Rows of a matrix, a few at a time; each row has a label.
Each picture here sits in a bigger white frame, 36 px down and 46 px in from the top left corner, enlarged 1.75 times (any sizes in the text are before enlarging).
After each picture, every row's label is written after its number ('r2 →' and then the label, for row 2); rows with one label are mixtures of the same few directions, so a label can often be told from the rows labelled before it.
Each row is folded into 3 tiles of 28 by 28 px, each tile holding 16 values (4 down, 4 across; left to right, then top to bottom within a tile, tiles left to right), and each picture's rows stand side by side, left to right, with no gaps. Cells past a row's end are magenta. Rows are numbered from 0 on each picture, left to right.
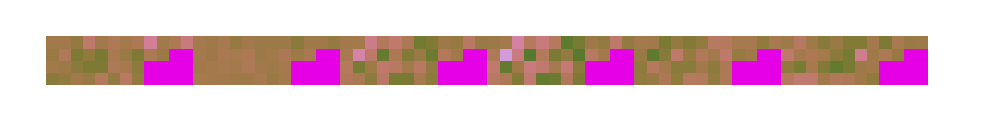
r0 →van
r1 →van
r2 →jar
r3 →jar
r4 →jar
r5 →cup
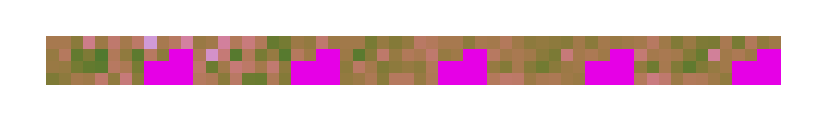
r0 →van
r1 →jar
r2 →jar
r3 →cup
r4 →cup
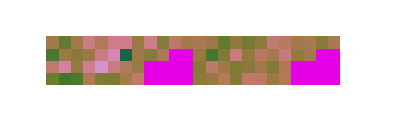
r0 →cup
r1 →jar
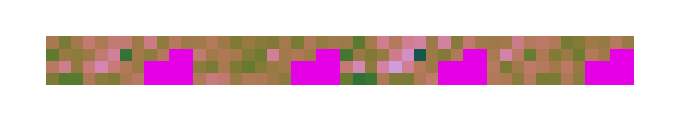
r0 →cup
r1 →cup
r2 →cup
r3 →jar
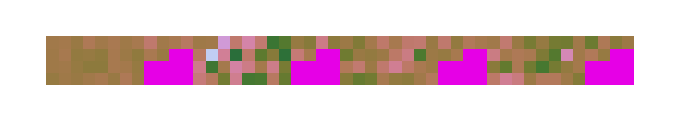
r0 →van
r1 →jar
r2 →cup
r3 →cup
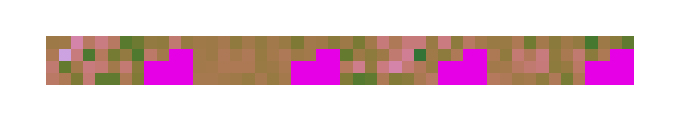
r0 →jar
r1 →van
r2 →cup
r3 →van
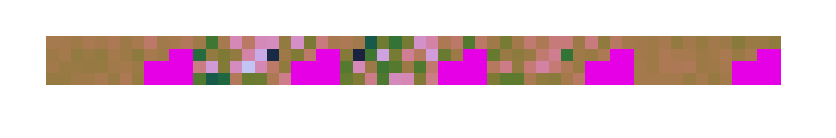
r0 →van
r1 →cup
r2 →jar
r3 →cup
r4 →van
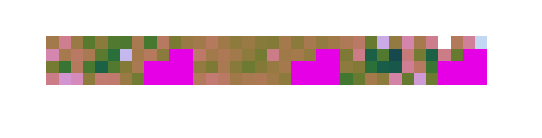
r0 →cup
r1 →cup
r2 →van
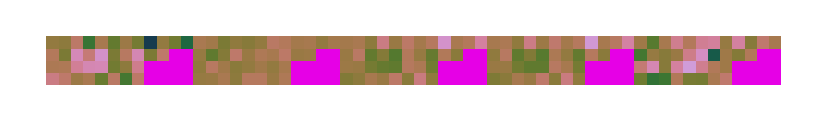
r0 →van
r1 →jar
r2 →van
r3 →van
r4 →cup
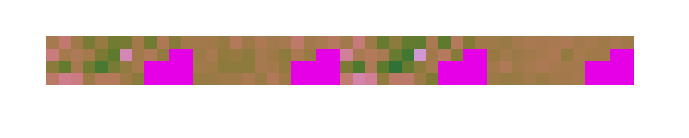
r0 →cup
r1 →van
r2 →cup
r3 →cup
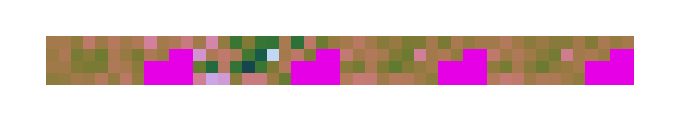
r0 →van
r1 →cup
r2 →cup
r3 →cup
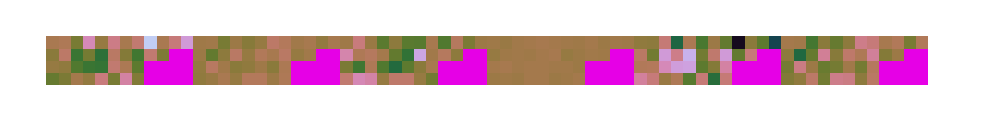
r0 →van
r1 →jar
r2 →cup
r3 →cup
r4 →van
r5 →jar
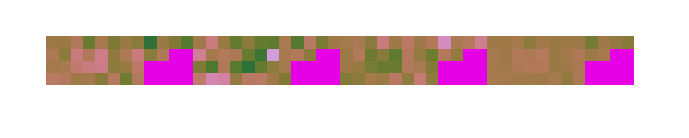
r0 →van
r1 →cup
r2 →van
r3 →van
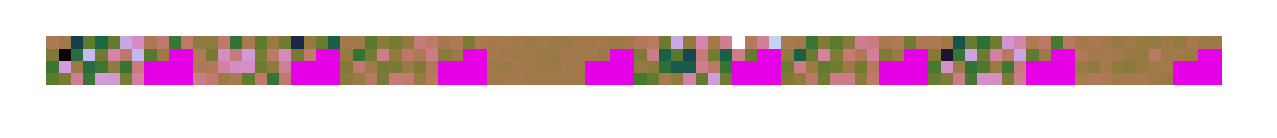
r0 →jar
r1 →van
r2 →jar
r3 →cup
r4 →van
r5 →jar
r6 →jar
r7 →cup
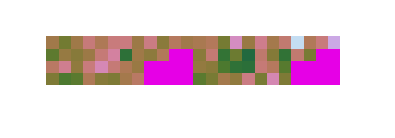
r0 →cup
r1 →van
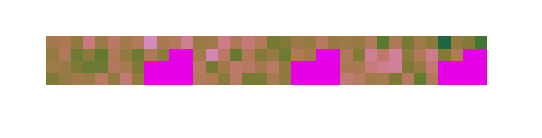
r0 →van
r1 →jar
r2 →van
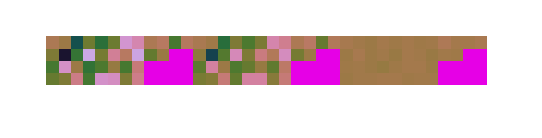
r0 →jar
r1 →jar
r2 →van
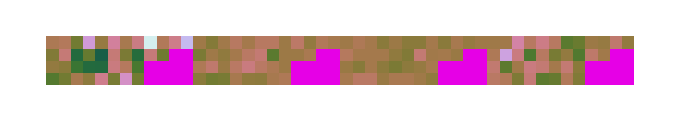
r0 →van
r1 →cup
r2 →cup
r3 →jar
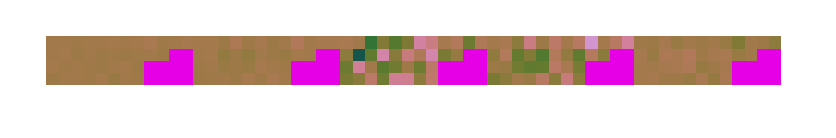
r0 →van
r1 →van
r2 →jar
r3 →van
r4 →van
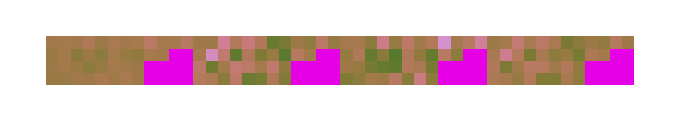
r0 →van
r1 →jar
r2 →van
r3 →jar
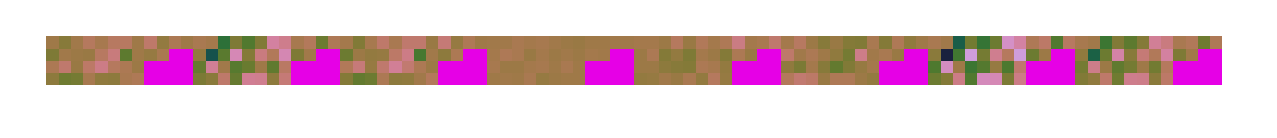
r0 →cup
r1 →jar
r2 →cup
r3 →jar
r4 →van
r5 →cup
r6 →jar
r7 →jar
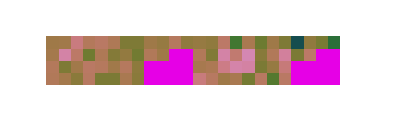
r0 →jar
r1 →van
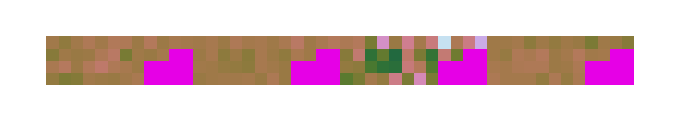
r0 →cup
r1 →van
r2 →van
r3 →van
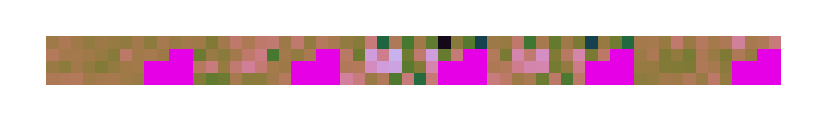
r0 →cup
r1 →cup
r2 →van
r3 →van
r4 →van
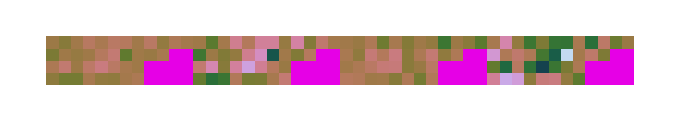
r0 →cup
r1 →cup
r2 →van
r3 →cup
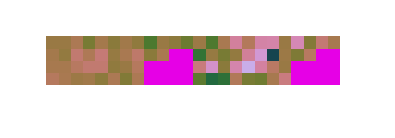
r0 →van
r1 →cup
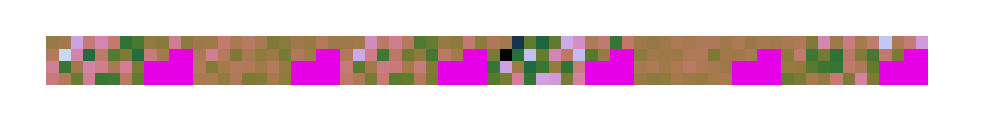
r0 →jar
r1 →jar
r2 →jar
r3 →jar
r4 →cup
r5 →van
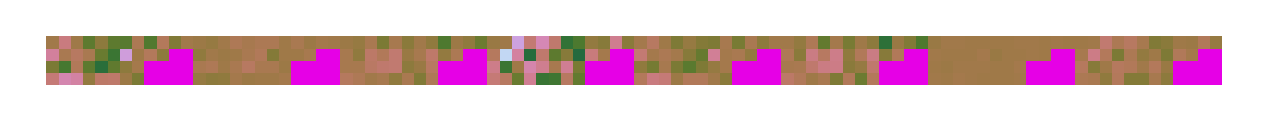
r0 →cup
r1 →cup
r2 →van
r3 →jar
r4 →cup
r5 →van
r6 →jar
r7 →jar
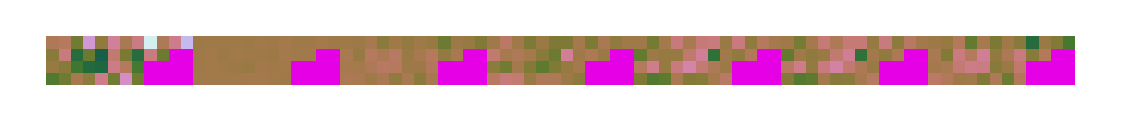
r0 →van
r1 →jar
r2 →van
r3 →cup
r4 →cup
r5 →cup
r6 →van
